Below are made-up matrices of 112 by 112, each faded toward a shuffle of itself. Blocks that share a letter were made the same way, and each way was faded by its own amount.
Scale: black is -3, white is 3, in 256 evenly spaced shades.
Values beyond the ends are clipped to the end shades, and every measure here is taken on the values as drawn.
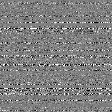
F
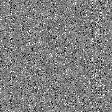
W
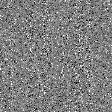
W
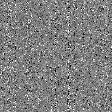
W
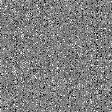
W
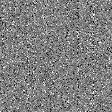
W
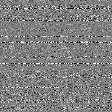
F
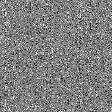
W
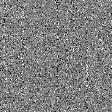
W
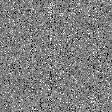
W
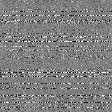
F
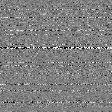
F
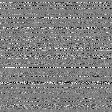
F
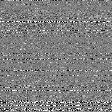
F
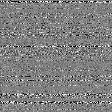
F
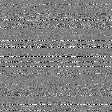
F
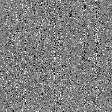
W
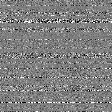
F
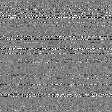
F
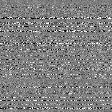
F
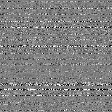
F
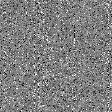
W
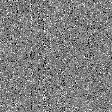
W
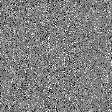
W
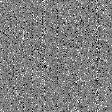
W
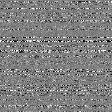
F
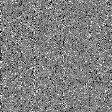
W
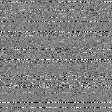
F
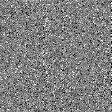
W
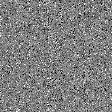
W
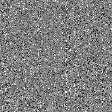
W
